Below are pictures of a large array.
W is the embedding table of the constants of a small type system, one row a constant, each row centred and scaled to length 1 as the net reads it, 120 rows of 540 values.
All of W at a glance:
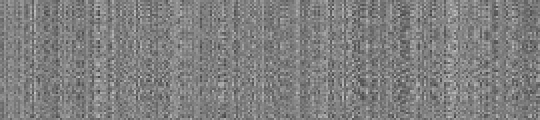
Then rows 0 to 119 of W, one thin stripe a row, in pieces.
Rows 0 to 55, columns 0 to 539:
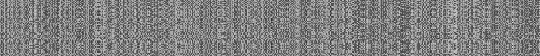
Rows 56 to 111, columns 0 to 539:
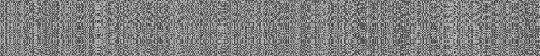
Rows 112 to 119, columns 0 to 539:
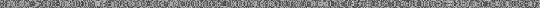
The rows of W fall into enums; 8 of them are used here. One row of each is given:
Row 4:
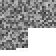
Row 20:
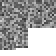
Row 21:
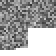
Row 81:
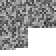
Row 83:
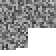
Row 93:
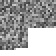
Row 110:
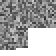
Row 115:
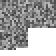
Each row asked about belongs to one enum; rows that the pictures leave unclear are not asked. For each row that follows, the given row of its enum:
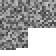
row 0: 4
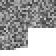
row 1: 21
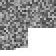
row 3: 21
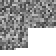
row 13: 93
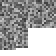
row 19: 20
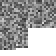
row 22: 20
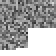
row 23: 83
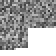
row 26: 93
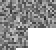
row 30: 110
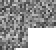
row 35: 93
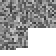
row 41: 110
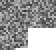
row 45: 21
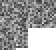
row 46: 20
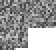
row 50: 93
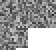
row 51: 110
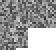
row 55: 110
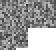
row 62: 115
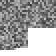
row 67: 21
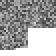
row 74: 21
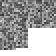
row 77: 20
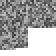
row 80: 81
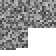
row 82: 4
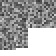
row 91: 20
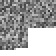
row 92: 93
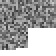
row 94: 83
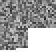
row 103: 110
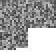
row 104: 115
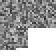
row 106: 110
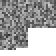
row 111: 115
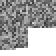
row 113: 81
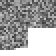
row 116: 21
